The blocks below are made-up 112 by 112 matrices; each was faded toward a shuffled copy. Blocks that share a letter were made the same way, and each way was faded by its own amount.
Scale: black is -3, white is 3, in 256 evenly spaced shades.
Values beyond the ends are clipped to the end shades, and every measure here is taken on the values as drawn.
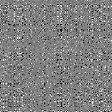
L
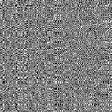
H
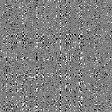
L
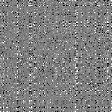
L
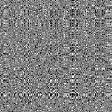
H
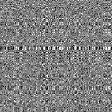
H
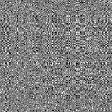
H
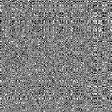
H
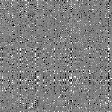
L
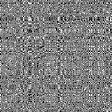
H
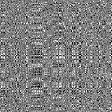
H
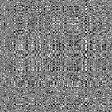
H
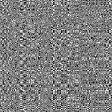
H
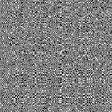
H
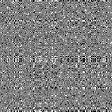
H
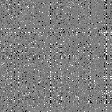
L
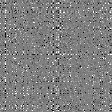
L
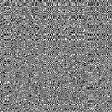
H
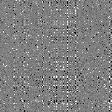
L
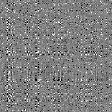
L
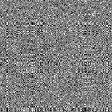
H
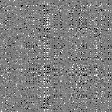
L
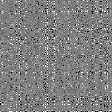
L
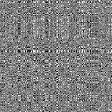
H
